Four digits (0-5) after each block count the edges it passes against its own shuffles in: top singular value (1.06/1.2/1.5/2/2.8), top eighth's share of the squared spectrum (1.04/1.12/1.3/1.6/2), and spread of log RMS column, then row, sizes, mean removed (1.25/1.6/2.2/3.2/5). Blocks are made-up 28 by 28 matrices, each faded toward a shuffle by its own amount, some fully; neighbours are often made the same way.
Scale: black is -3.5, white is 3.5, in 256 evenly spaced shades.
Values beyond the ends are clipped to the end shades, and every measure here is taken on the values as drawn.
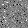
1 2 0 1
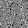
1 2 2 0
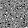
0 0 1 0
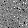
0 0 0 0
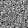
1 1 0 0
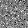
0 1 0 0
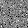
0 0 0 0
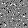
0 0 0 0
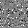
3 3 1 1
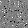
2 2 0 0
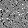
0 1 0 0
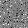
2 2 1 0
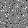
1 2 0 0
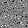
0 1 0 0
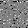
3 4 0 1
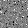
0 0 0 0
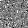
0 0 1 0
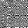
3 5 0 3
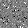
0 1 0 0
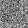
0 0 0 0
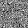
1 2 0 0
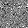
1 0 0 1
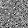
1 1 0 0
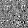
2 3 1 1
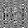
3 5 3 2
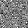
2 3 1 0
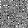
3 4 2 1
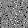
1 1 0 0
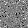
1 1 1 0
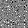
3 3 1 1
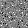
0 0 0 0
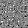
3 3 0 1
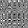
4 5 3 2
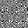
3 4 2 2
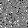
2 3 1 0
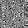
3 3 1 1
